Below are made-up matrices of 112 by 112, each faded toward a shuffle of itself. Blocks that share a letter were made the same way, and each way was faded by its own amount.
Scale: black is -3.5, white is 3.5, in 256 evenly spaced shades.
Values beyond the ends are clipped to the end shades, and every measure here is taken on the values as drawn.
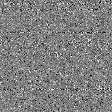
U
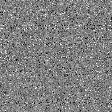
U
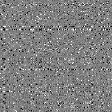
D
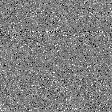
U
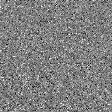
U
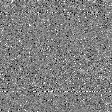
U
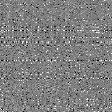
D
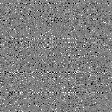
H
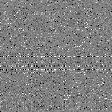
H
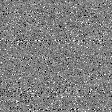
U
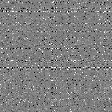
D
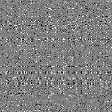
D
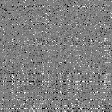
D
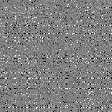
D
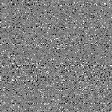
H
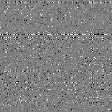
D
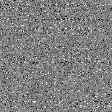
U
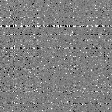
D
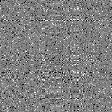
H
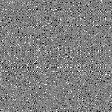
H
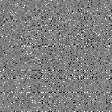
D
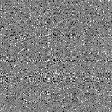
H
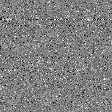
U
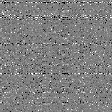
D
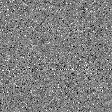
U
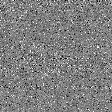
U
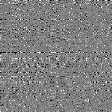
D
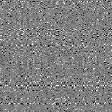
D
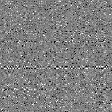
H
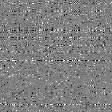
D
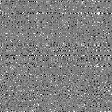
D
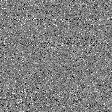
U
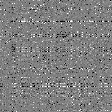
D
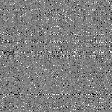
D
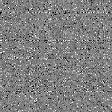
H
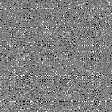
H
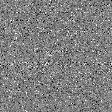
U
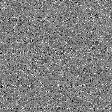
U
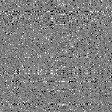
H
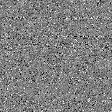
U
